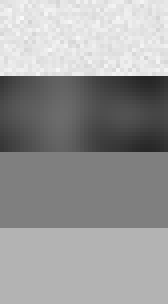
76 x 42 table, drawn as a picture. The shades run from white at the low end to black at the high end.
The table splits into 4 rows of 1 panel. Panel 1,1: very low, fine-grained, faint in contrast. Panel 2,1: high, smooth. Panel 3,1: middling, flat. Panel 4,1: low, flat.
